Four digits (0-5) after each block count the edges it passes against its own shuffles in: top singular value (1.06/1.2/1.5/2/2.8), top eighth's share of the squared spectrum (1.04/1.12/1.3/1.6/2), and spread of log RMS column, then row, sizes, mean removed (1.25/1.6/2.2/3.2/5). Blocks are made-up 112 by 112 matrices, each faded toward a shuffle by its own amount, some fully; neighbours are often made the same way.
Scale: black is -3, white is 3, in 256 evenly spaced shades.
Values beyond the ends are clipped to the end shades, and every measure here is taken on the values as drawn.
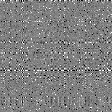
5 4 2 3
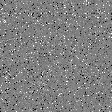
3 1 0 0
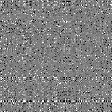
5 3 2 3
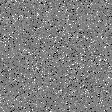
2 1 0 0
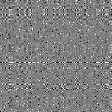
5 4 3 3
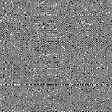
5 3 1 2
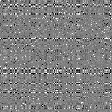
5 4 3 4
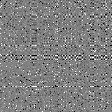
5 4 2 3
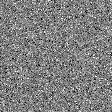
0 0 0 0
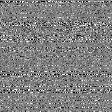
2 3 0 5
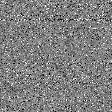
1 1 0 3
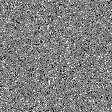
0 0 0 0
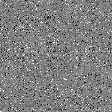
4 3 1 1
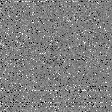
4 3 1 2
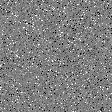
1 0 0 0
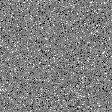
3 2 1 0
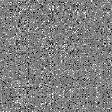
4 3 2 2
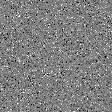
2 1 0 0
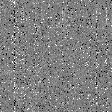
4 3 2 1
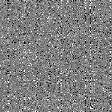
4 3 3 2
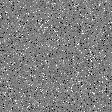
0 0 0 0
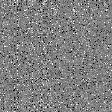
4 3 2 1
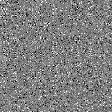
4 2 1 1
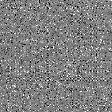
4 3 2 2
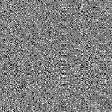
5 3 2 2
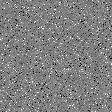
0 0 0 0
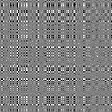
5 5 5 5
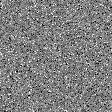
0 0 0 0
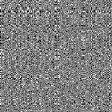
5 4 3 3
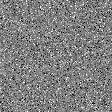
2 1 0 0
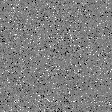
2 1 0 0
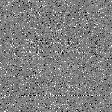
3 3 1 2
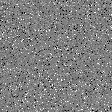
2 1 0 1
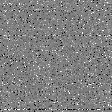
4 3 1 2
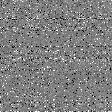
4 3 1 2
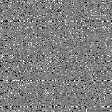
4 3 1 3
